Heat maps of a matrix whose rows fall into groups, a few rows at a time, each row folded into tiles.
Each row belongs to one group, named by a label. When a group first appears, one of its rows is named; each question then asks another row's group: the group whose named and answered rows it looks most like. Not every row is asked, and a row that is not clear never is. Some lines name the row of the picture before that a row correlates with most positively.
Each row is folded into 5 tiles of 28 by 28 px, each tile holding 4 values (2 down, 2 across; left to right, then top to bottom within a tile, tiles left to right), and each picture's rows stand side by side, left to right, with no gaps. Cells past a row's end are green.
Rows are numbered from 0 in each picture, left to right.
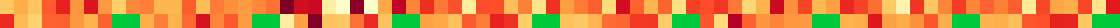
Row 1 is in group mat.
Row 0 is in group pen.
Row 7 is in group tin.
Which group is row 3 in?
tin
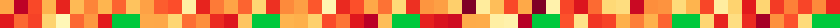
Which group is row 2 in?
tin
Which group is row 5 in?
mat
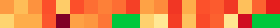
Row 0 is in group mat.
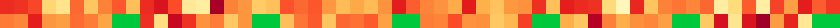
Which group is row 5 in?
mat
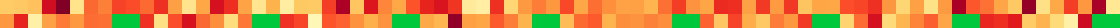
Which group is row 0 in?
pen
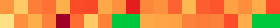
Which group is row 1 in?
tin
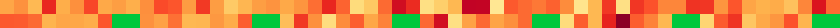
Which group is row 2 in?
pen
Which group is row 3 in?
pen
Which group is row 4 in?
mat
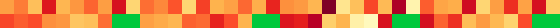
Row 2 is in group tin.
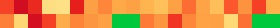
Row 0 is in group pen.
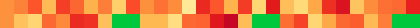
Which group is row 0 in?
tin
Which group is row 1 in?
tin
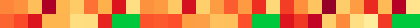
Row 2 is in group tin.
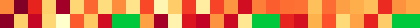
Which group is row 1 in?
mat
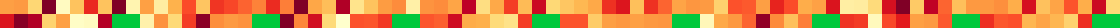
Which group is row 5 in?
mat
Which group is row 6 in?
pen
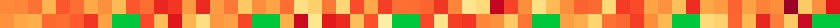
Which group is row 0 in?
tin
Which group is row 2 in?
mat
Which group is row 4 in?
tin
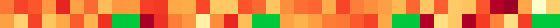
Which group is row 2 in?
tin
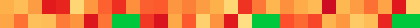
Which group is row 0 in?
pen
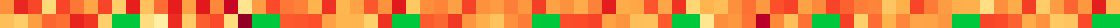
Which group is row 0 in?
tin
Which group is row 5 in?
mat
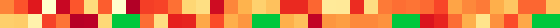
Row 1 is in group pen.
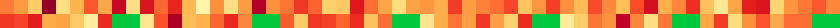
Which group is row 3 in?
mat
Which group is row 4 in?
mat
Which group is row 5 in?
pen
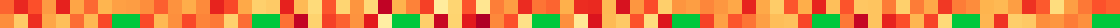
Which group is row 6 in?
mat
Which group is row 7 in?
pen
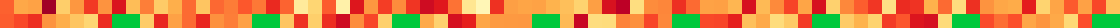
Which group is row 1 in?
mat
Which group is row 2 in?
mat
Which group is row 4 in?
pen
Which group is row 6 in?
tin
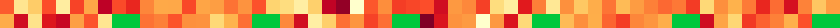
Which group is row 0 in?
mat
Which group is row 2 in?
pen
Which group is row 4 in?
mat
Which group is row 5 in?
pen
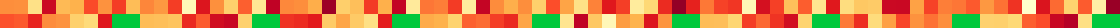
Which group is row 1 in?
tin
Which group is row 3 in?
tin
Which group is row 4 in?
pen
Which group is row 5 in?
tin
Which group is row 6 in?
pen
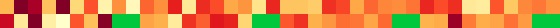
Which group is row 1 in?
tin
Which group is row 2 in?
pen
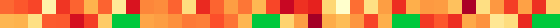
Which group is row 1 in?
tin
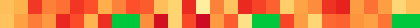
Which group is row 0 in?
mat
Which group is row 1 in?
mat
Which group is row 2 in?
pen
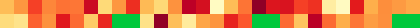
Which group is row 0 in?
mat
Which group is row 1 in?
pen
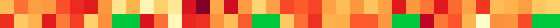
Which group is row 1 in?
pen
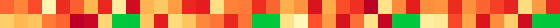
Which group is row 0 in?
tin
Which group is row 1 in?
pen
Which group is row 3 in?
mat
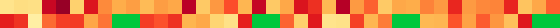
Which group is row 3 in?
mat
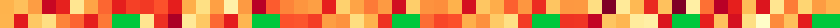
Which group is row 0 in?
pen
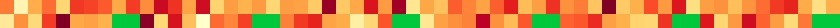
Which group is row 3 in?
mat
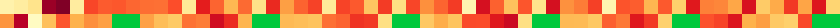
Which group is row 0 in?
pen
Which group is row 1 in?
tin
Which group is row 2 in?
tin
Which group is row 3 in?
tin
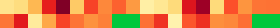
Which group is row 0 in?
pen
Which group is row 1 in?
pen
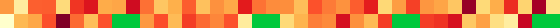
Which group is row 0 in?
mat
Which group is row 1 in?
mat
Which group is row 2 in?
mat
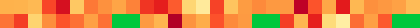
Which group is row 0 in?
pen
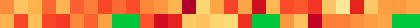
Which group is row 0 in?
mat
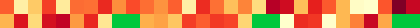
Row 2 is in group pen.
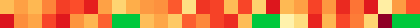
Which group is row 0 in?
pen
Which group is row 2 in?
mat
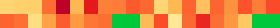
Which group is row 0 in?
pen
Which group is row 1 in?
mat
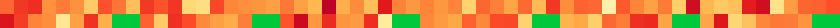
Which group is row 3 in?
tin
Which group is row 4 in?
tin
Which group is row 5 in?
pen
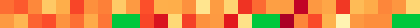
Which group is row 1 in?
mat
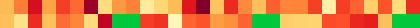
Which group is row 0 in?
mat
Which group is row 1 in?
pen
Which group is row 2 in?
tin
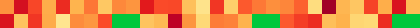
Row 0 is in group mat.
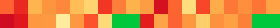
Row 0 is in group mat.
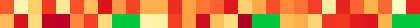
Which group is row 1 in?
mat
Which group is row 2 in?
tin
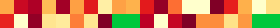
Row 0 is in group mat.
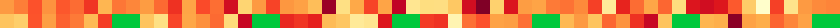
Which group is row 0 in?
mat
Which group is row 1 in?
mat
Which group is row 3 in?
pen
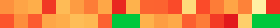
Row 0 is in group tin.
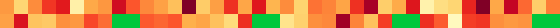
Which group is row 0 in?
pen
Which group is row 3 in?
pen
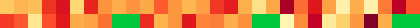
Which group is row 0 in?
pen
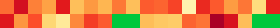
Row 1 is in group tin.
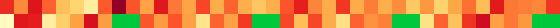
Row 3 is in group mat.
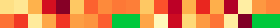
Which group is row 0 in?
pen
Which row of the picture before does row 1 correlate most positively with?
1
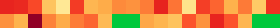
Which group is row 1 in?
tin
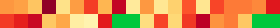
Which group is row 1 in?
mat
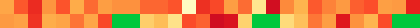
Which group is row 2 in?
mat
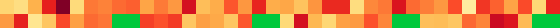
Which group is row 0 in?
pen
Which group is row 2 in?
pen
